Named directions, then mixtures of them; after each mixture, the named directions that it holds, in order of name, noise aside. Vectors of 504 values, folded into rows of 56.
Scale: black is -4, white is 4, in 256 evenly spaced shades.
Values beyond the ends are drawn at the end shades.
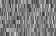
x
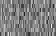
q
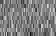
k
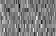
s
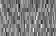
s, x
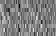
s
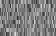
x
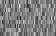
s, x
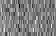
q, s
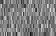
k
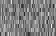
q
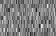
k, s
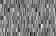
k, s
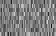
q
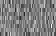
q, x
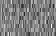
q
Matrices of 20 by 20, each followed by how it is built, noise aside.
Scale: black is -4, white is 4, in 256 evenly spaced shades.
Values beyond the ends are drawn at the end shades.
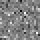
noise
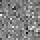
noise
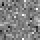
noise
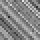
Toeplitz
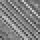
Toeplitz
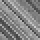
Toeplitz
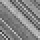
Toeplitz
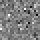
noise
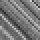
Toeplitz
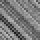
Toeplitz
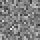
noise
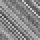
Toeplitz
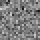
noise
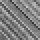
Toeplitz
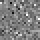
noise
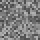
noise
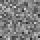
noise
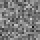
noise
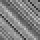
Toeplitz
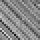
Toeplitz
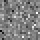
noise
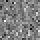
noise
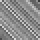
Toeplitz
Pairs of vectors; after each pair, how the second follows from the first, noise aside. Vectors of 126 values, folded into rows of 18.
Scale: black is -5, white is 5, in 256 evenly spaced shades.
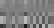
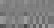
shrunk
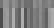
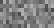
shuffled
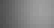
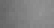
shrunk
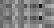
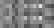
negated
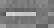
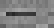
negated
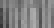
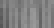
shrunk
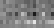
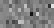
shuffled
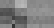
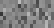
shuffled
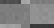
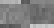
negated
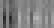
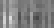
negated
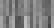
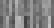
negated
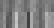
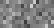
shuffled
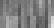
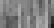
negated
